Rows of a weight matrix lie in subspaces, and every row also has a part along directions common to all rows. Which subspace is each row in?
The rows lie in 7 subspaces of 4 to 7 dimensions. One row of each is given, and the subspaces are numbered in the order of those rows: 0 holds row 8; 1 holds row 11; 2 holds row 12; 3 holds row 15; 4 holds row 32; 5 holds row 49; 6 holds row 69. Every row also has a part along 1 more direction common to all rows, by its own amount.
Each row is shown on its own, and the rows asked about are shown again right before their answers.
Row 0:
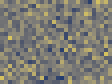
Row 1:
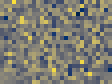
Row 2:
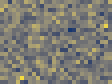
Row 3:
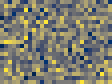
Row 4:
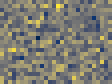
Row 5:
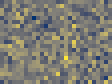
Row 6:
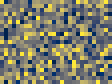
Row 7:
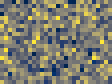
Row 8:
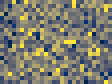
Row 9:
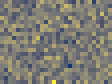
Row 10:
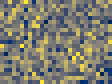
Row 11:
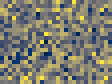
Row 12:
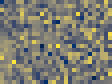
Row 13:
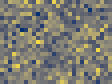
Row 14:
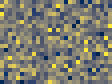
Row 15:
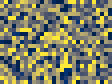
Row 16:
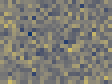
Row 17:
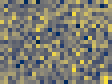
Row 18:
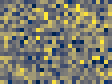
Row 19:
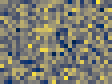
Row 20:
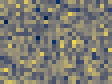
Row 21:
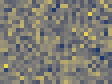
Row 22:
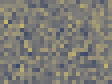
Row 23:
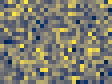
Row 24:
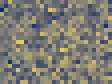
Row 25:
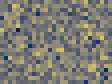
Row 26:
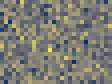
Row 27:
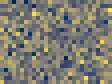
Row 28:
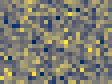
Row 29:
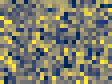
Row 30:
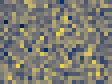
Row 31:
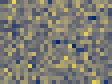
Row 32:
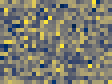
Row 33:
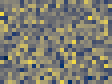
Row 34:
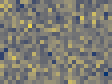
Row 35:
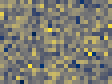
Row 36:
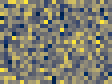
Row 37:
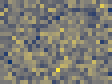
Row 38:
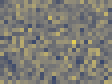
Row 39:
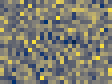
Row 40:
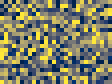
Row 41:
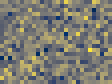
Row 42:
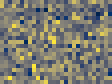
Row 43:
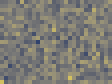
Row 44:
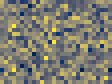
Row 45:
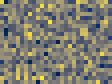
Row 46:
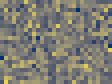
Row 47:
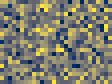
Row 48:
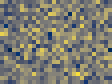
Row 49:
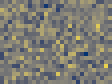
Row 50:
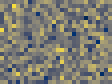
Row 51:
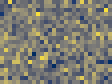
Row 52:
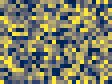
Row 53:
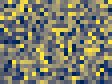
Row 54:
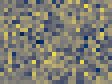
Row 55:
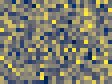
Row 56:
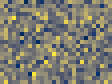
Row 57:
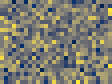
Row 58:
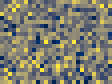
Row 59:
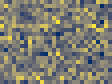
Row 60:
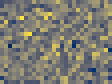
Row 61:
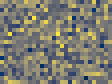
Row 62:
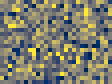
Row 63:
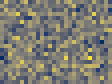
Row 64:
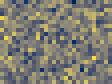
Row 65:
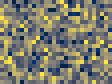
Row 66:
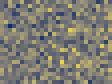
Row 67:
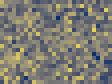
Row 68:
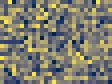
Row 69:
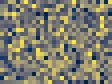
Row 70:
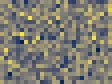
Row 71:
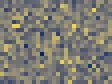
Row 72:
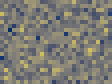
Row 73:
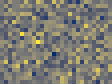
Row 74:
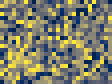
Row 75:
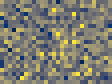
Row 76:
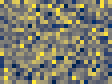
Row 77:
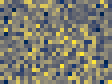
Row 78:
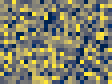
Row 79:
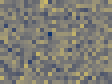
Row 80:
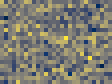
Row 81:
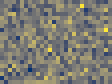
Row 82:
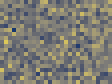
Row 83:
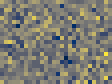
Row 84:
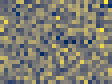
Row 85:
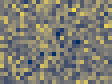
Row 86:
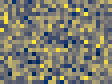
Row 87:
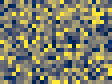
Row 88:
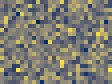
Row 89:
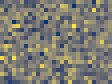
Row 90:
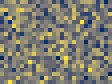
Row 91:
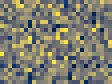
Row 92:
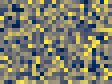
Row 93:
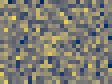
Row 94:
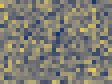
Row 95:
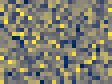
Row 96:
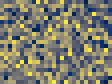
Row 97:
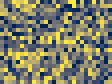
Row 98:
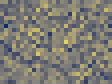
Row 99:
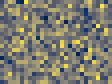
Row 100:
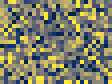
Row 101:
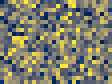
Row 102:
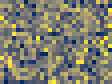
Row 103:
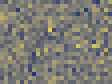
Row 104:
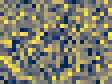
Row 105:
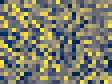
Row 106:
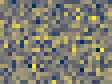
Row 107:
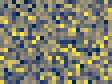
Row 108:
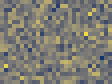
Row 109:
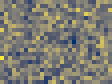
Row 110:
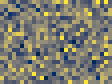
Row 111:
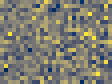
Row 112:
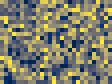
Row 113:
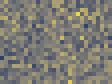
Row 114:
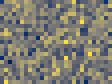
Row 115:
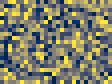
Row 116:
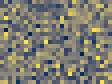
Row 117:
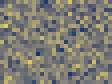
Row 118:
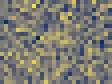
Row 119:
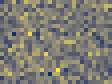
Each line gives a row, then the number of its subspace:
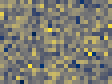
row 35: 1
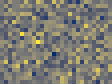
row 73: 3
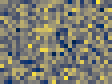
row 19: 0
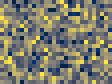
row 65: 6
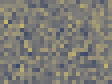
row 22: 5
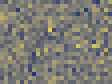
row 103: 6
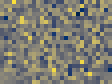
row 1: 1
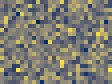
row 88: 2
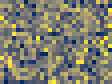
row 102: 1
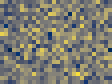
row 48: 0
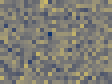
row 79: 0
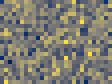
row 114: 5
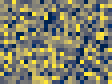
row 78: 3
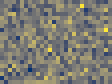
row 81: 6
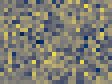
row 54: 3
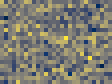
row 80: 5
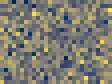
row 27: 5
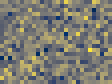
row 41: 6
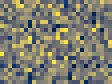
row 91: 1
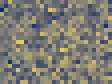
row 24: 2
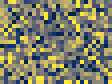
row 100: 3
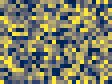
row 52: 2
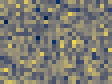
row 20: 0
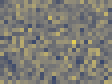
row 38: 1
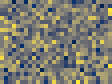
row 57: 5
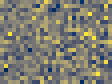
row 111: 4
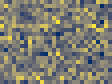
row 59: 2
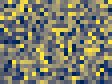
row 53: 4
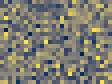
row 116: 5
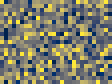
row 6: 5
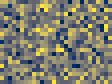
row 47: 0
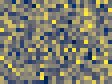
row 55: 6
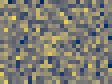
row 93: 3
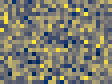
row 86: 6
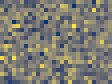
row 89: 4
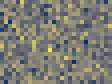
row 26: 6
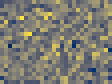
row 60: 0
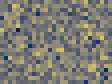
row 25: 6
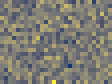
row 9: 3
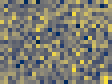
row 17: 3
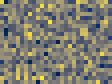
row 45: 5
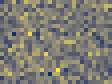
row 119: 0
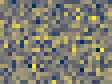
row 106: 5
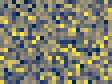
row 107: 2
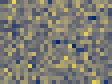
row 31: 5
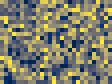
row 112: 0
